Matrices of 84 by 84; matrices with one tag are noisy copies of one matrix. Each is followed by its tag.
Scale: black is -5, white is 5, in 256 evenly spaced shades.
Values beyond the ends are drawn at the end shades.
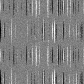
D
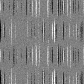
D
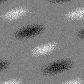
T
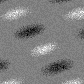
T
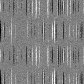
D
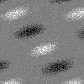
T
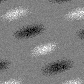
T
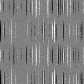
D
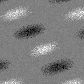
T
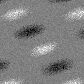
T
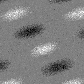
T
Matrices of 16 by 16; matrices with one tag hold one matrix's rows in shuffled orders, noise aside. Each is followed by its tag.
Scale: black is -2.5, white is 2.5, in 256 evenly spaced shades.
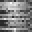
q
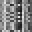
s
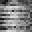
q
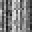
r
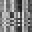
s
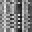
s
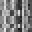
s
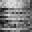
q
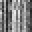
r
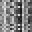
s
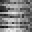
q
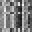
s
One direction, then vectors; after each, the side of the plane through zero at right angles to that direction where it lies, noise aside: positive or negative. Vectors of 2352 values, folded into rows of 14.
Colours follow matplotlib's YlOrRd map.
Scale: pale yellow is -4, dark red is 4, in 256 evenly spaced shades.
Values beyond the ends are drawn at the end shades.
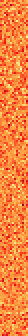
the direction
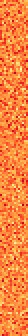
positive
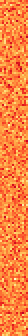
negative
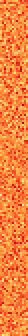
negative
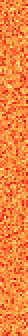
positive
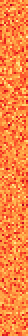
positive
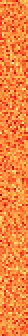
positive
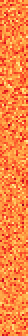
positive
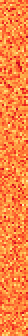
negative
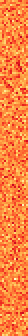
negative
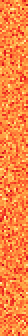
positive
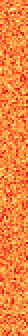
positive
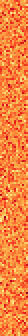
negative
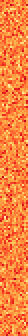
positive
